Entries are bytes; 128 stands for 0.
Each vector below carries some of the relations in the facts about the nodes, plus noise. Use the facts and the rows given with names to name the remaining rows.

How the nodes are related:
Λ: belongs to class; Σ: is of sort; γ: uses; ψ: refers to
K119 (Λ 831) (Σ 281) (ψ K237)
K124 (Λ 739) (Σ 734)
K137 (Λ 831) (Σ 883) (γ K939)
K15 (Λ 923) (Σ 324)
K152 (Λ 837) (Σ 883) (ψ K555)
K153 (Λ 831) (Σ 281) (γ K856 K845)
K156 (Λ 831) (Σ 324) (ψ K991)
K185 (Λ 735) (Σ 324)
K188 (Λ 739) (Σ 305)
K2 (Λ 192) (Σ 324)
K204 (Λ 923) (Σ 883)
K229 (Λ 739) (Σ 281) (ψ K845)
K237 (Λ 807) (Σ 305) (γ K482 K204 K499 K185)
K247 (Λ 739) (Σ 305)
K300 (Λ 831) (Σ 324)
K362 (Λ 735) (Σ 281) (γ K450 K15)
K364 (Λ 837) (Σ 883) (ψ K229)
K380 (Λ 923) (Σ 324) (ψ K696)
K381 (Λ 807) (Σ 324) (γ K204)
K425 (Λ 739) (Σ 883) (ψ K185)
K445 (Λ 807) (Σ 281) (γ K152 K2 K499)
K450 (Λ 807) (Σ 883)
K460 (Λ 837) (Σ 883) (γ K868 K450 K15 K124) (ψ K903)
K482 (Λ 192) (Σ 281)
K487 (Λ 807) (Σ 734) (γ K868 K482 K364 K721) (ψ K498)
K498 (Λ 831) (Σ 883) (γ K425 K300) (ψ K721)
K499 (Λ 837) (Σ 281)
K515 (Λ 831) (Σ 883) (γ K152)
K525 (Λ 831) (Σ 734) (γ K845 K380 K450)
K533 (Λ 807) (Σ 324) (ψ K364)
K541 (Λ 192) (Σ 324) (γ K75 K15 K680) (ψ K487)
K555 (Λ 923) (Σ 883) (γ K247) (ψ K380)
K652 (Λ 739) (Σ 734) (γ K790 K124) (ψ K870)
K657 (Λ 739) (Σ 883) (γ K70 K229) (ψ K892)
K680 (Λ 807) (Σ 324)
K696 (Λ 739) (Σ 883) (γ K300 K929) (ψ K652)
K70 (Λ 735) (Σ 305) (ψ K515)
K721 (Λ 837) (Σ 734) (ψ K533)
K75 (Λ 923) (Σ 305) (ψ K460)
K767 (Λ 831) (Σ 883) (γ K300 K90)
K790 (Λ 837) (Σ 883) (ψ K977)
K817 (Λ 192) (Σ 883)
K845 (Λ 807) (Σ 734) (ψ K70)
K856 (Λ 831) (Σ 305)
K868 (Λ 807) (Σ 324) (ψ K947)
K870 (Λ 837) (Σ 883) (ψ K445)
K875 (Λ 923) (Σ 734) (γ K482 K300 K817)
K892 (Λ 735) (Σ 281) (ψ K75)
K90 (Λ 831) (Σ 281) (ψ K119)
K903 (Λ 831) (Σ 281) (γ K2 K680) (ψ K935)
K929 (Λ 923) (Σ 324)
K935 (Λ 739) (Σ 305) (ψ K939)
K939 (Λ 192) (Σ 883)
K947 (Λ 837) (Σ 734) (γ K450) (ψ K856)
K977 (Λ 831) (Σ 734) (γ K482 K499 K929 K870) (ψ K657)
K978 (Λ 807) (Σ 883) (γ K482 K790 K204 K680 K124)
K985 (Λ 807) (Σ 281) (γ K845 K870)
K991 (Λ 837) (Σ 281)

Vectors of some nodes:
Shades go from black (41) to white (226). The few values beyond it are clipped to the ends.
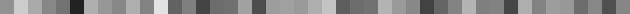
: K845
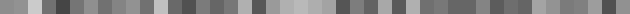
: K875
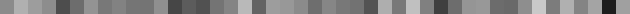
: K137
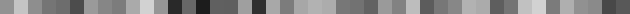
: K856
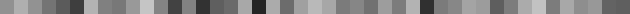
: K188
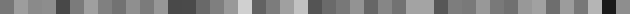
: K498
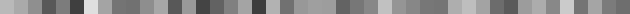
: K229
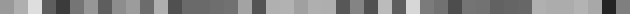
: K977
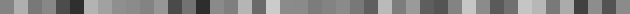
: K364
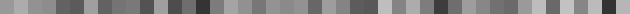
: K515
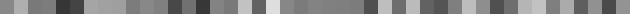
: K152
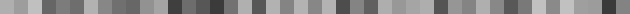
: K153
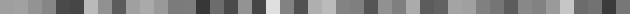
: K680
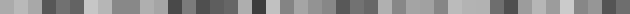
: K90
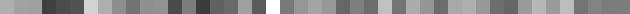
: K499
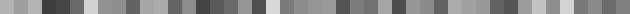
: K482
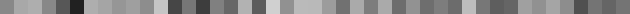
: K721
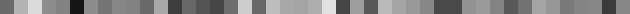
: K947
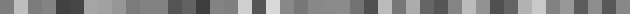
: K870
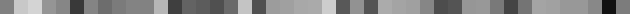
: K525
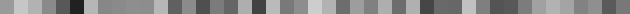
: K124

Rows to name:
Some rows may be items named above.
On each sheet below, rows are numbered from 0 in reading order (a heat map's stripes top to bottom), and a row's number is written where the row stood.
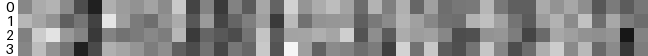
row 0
K721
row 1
K229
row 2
K525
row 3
K790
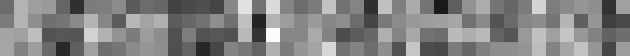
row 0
K460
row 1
K300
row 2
K892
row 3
K237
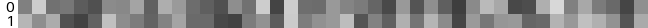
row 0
K939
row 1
K445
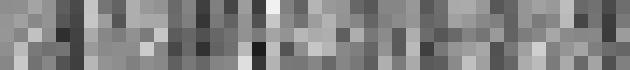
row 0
K185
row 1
K533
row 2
K487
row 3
K935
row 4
K425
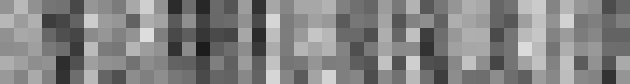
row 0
K856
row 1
K482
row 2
K75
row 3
K70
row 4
K204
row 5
K381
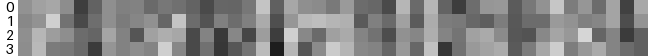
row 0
K555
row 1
K875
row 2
K156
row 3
K935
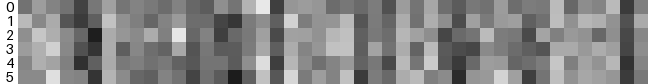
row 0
K696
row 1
K445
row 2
K845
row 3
K652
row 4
K657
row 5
K362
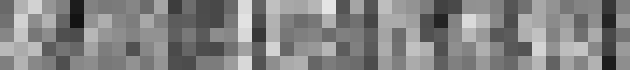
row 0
K947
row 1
K450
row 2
K425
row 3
K903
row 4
K767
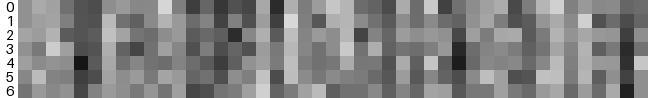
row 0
K75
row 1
K2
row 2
K985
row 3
K541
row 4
K978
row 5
K817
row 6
K498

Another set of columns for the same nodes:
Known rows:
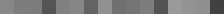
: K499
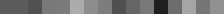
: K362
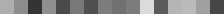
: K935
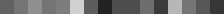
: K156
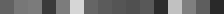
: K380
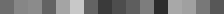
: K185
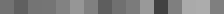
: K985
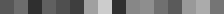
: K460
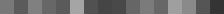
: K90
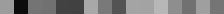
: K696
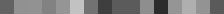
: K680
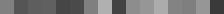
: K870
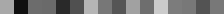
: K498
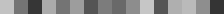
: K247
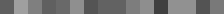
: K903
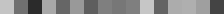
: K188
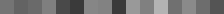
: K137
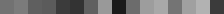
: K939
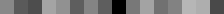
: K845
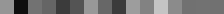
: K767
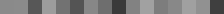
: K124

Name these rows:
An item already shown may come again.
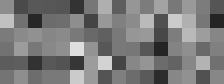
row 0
K555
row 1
K75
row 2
K445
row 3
K541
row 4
K460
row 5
K541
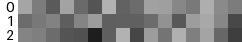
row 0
K487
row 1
K892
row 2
K204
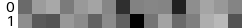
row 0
K381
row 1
K845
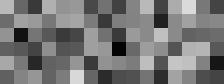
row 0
K70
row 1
K381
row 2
K767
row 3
K450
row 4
K75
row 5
K156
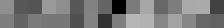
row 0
K845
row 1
K977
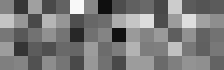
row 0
K300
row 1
K237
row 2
K515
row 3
K875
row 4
K652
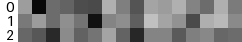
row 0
K696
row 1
K978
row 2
K525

